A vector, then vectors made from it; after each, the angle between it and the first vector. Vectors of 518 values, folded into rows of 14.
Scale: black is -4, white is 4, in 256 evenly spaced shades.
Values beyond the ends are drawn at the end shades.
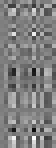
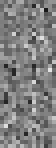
partly aligned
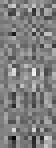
nearly opposite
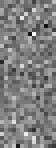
partly aligned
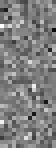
orthogonal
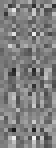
nearly parallel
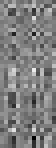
nearly opposite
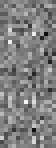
partly aligned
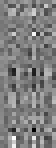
nearly parallel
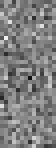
partly aligned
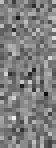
partly aligned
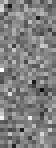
orthogonal
